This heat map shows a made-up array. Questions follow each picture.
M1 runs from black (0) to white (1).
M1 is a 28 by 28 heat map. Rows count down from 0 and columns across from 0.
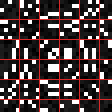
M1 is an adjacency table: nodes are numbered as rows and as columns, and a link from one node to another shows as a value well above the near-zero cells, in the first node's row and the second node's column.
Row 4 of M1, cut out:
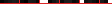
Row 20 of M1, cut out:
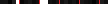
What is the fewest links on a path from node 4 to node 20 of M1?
1
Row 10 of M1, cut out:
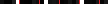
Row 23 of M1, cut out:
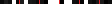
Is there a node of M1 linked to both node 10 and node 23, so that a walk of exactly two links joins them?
no
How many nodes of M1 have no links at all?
0
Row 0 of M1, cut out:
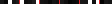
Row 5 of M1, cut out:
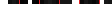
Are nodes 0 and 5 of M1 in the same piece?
yes
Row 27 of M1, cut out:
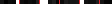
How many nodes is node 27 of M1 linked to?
4
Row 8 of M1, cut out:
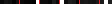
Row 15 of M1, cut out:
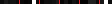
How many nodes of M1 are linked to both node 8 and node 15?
1
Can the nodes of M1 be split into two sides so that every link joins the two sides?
no
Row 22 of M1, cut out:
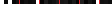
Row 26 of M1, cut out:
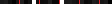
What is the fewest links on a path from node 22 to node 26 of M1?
3
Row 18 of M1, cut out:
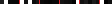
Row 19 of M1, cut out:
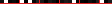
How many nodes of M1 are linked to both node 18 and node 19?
4
